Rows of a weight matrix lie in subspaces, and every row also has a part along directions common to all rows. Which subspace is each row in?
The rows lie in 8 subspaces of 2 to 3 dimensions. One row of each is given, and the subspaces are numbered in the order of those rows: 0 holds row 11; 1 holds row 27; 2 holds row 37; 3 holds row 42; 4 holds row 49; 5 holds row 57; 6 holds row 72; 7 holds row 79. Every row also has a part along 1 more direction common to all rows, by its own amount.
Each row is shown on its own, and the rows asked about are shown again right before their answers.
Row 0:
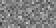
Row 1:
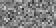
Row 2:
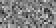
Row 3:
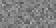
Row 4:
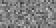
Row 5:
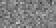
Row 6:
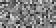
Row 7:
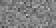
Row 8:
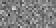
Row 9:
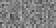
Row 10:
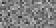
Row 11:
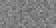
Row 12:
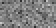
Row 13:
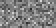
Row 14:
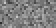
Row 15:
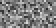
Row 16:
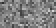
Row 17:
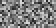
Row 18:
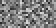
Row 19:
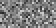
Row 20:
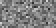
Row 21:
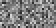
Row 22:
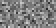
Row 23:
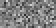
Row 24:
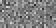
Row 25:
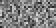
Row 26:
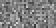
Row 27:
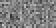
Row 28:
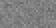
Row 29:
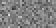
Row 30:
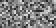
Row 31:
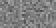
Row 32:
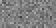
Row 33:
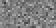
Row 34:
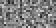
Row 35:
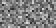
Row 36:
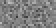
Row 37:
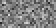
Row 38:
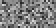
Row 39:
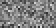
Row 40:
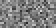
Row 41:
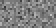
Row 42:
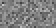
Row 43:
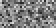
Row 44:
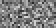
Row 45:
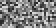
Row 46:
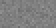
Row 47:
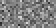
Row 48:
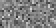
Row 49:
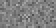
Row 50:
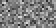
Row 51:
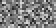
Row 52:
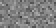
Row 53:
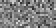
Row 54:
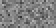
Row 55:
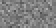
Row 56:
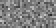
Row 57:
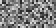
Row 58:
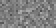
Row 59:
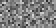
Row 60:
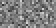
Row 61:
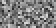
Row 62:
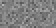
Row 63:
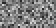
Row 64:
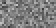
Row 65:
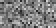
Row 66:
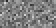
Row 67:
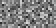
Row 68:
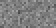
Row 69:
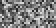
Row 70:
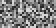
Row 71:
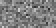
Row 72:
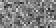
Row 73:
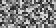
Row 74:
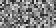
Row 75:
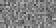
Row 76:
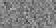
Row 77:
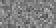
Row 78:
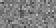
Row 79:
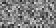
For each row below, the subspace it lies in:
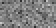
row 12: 6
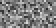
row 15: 1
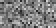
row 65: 6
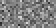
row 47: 3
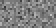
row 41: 3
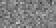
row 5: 1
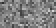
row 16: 6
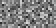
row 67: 2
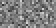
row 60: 2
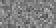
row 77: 4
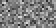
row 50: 4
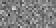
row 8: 0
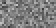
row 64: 2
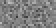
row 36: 2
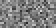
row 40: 0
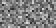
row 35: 3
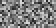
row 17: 0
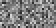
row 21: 1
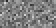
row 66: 4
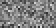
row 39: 7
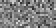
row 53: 5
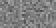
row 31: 2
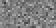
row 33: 4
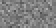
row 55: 1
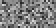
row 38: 5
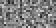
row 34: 2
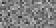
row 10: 0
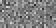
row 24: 5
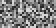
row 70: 7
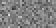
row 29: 0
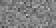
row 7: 7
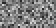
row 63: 7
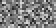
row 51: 6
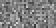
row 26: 1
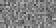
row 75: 5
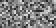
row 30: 4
